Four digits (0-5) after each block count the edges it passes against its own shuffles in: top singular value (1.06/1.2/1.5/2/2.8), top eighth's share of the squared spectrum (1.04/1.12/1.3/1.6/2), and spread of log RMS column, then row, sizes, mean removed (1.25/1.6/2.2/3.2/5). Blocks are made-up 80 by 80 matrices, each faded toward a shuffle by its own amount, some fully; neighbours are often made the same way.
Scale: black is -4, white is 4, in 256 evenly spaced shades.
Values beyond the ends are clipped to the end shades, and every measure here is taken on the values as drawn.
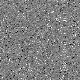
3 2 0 1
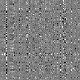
4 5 3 2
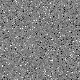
0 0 1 0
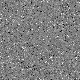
0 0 0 0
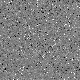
0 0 0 0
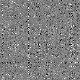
2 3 2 2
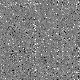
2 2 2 1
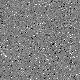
1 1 0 1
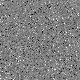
0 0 0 0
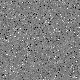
0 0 0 0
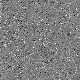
0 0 1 0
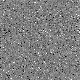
0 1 1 0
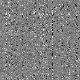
2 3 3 1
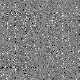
2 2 2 2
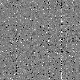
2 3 2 1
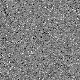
1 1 0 0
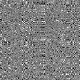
4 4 3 2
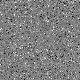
1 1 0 0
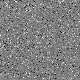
1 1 0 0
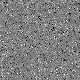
2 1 0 0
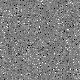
3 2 1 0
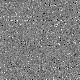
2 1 0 1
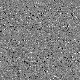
1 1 0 2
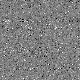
1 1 0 2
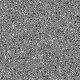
0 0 0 0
